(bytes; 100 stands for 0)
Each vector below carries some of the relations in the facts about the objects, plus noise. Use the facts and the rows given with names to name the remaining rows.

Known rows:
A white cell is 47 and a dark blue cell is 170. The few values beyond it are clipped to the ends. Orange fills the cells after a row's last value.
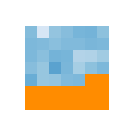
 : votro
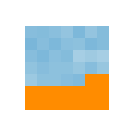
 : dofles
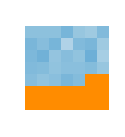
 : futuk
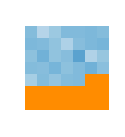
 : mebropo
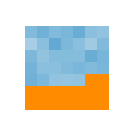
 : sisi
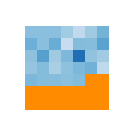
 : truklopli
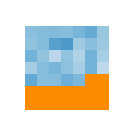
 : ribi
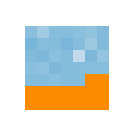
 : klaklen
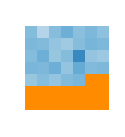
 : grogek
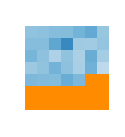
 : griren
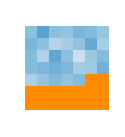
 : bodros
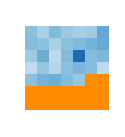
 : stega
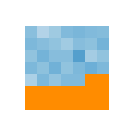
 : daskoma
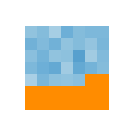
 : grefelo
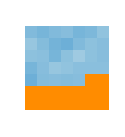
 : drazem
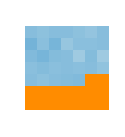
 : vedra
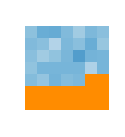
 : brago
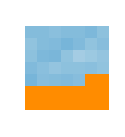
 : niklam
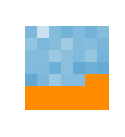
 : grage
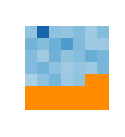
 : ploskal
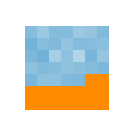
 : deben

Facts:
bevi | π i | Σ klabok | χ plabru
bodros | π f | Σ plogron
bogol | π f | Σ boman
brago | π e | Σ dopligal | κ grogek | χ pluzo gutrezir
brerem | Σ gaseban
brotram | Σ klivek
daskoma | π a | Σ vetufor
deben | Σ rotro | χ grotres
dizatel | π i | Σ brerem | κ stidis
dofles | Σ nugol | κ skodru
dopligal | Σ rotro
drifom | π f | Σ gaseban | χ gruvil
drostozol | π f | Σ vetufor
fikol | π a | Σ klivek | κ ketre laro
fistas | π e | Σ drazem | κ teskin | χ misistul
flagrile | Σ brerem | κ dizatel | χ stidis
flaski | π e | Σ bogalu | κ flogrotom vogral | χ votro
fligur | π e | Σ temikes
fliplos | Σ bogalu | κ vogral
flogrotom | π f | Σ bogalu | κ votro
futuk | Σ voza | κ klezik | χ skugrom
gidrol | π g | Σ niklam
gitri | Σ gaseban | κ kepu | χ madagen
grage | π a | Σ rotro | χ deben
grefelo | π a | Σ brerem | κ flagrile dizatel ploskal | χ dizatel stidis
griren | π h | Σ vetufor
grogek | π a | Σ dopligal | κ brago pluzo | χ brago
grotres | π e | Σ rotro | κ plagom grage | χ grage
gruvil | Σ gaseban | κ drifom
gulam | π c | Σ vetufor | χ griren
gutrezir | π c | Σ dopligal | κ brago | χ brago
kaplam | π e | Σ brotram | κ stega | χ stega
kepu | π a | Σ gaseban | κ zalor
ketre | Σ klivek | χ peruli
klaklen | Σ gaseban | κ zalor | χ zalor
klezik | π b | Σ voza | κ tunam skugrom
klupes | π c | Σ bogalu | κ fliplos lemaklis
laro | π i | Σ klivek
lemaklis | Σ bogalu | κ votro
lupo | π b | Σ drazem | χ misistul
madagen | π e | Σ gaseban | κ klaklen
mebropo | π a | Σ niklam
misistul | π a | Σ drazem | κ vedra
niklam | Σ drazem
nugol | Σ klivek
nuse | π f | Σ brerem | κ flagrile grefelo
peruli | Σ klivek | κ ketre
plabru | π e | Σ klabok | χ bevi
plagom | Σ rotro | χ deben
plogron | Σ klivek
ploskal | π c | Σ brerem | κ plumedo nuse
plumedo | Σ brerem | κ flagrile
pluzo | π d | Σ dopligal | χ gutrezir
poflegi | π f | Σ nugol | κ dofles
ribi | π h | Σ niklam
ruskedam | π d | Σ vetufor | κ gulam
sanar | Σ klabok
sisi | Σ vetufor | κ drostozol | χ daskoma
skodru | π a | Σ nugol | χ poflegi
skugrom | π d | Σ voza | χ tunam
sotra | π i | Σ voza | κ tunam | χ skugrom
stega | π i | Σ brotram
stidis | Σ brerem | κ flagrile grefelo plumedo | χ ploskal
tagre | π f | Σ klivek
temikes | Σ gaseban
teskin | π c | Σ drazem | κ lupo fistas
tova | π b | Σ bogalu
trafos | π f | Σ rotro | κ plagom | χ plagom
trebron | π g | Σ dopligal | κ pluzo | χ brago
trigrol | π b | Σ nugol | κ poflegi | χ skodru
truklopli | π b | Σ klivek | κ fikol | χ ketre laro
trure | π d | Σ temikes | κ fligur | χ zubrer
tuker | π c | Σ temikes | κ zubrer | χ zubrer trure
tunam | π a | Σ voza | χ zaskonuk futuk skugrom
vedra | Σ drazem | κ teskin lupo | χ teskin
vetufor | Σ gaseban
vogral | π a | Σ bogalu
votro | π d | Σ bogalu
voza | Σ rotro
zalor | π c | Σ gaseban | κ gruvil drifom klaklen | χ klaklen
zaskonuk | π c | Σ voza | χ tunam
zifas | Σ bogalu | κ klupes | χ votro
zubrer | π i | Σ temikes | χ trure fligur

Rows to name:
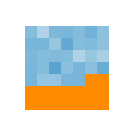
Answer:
pluzo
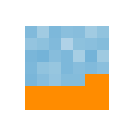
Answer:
zifas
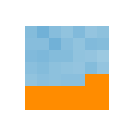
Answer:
peruli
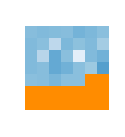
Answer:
drifom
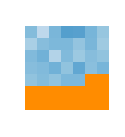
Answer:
trebron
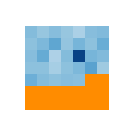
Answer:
klezik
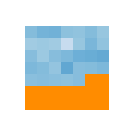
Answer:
flaski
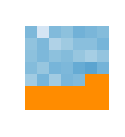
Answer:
vogral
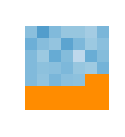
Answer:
gulam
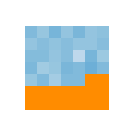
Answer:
fliplos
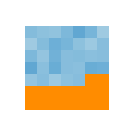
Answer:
ruskedam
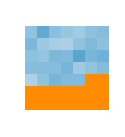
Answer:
madagen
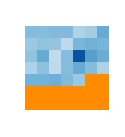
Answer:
sotra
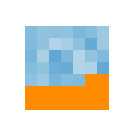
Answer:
flogrotom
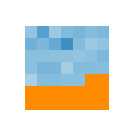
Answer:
plumedo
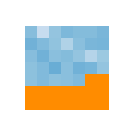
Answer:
skodru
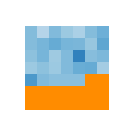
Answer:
lupo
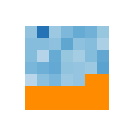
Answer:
nuse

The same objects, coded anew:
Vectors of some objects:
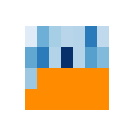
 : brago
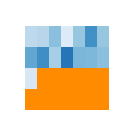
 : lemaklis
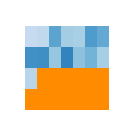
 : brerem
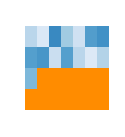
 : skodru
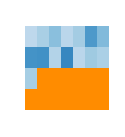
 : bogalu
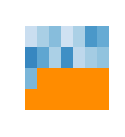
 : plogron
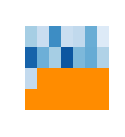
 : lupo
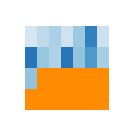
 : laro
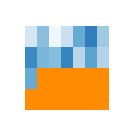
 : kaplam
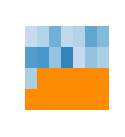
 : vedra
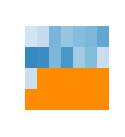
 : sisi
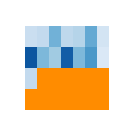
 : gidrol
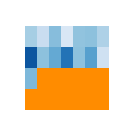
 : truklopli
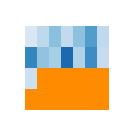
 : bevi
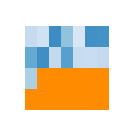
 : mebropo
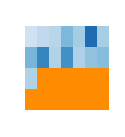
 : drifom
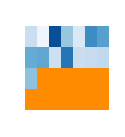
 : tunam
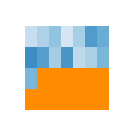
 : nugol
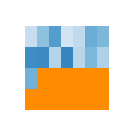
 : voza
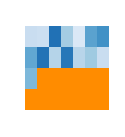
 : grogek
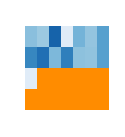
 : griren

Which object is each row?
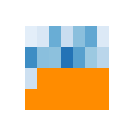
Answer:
zubrer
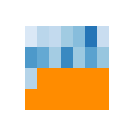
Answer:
fligur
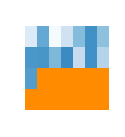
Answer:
grotres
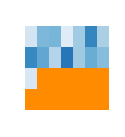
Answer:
teskin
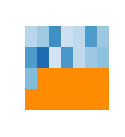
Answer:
plagom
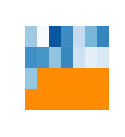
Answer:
grefelo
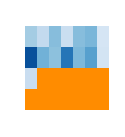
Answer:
tova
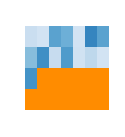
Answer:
skugrom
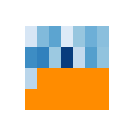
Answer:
gutrezir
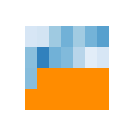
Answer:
trure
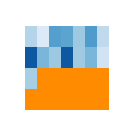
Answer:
dizatel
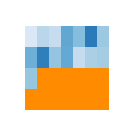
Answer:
drostozol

